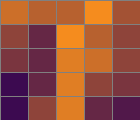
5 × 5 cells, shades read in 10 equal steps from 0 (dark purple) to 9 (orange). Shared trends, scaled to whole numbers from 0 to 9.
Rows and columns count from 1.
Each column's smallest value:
0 2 6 2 1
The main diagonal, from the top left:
7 2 8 4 1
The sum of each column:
14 16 39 28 17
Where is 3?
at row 3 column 1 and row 4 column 5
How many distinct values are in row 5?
5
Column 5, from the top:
5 4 4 3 1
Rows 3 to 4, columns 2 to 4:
2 8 7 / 2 8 4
